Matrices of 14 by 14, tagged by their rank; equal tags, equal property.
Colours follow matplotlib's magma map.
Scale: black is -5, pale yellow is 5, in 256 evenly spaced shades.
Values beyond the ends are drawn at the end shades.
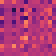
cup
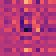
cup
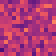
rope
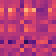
cup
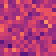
rope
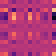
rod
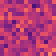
rope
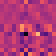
cup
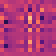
cup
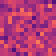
rope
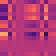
rod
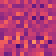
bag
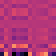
rod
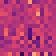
bag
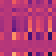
rod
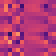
cup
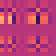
rod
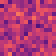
rope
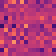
bag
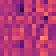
bag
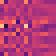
cup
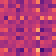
cup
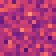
rope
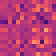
bag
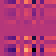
rod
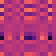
rod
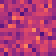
rope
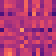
bag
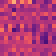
bag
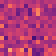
bag
